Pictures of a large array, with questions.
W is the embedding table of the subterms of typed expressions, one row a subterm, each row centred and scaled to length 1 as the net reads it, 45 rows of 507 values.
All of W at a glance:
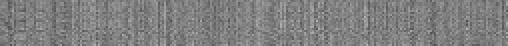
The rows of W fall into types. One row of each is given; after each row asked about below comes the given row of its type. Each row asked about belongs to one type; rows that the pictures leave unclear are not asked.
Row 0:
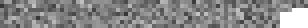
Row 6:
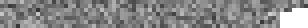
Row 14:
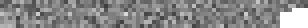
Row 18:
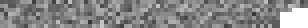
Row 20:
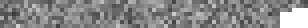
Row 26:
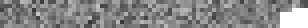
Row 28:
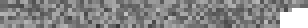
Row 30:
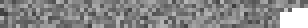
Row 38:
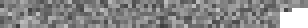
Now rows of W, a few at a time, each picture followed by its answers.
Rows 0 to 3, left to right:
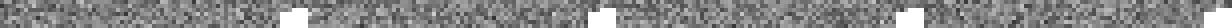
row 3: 26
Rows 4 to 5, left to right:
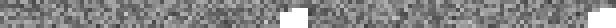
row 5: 26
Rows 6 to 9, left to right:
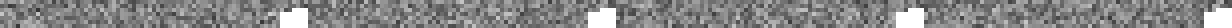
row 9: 20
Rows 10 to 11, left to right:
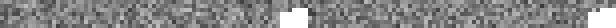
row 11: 30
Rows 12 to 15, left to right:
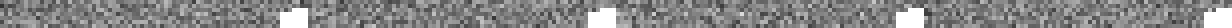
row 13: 38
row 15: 30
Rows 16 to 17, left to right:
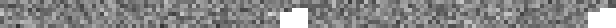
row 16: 28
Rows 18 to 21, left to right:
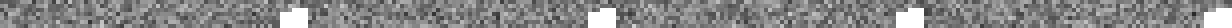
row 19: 20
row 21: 26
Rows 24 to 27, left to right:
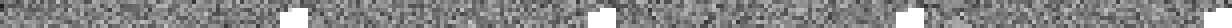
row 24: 28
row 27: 6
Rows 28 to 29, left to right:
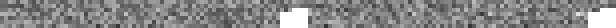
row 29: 28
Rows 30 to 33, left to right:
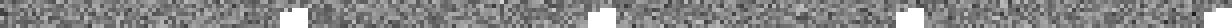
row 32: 18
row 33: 18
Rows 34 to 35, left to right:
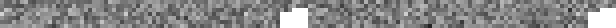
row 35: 28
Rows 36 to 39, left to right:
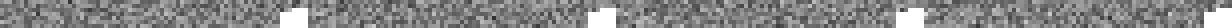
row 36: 0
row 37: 38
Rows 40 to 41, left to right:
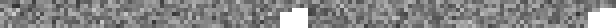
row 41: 26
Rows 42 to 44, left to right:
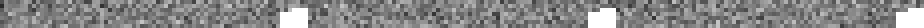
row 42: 38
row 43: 20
